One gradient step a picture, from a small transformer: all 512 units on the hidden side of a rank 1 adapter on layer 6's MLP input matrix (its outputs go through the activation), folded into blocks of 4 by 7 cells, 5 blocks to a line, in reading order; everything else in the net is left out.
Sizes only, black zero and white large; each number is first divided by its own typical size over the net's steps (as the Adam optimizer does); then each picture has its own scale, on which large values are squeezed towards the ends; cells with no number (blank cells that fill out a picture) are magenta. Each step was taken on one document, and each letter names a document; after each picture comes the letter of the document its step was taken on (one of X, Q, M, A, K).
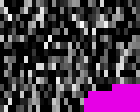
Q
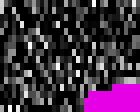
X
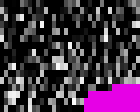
Q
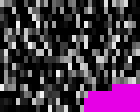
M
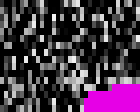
Q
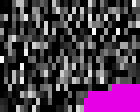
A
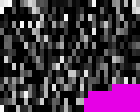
X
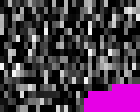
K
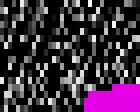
Q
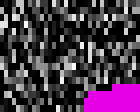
K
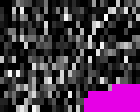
A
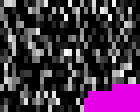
M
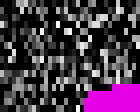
K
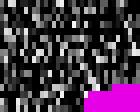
M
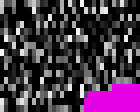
M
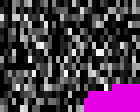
A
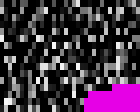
Q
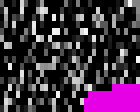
Q
